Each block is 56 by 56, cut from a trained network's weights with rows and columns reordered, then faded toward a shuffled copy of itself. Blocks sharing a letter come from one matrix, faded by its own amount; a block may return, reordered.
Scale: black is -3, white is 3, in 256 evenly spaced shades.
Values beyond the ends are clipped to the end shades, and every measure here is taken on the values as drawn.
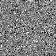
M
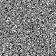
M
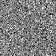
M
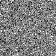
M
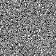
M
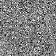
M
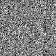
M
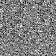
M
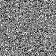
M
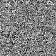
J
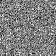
J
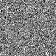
J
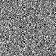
J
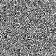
J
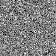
J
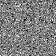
M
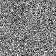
J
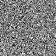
J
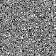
M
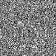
J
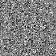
M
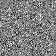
M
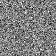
J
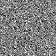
M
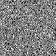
M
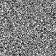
J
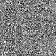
M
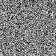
J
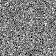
J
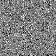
M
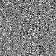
M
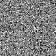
M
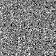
M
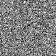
J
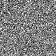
J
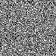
J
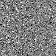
M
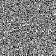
M
